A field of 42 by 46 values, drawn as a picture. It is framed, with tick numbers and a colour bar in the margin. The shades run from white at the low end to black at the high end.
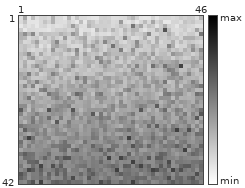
On average the colour sits 40% of the way up the scale. No row or column stands out. The texture is fine-grained noise. There is an overall slope up to the bottom. There are no regular stripes.
